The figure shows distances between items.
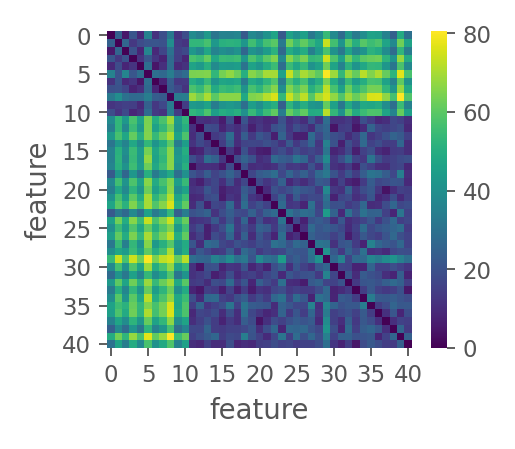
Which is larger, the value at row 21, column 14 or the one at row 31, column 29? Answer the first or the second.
the second
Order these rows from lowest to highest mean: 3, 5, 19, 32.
19, 32, 3, 5
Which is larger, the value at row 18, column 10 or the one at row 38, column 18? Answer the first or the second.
the first
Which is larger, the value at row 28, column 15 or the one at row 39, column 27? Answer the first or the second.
the second
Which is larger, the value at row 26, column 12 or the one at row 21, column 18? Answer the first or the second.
the second
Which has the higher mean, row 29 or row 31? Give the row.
29
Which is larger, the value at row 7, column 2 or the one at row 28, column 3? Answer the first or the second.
the second
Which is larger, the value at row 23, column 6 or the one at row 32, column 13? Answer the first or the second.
the first
